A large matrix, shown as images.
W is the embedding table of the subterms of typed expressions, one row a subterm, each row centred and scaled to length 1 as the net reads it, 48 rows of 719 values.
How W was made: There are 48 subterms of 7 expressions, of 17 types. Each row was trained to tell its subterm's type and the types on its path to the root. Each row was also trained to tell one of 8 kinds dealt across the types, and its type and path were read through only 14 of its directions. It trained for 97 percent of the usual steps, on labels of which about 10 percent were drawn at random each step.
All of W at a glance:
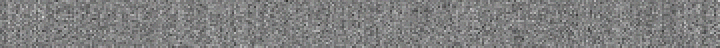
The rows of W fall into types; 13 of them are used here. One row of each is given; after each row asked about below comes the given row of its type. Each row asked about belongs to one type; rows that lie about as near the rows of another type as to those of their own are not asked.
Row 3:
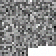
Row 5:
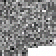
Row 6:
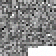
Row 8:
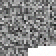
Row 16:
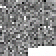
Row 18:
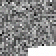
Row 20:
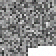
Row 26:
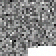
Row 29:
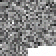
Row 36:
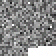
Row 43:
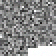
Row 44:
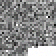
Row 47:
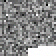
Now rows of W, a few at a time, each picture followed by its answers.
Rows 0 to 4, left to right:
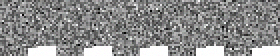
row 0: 18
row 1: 20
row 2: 26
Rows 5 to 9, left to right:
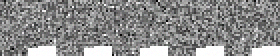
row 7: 47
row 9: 26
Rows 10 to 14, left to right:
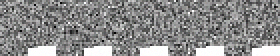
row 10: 5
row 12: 5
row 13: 29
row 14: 20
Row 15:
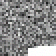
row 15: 18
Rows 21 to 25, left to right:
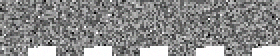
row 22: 47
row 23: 5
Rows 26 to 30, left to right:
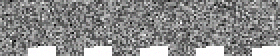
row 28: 18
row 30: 8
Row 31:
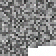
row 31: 8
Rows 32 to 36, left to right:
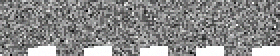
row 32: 6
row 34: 47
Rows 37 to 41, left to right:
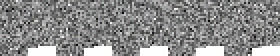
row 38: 29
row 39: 43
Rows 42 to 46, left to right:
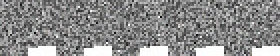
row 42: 36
